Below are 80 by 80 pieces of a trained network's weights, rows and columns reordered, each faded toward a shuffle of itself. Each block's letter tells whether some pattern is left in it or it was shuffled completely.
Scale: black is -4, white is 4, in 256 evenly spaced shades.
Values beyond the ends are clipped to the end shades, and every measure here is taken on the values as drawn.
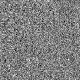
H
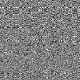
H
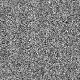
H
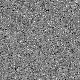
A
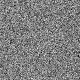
A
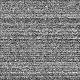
H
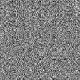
H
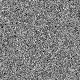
A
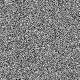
A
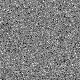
A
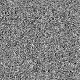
H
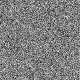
A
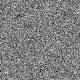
A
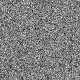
A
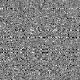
H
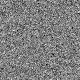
A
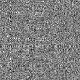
H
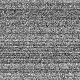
H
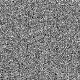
H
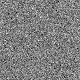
A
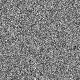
A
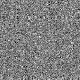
H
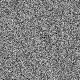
A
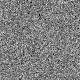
A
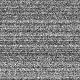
H
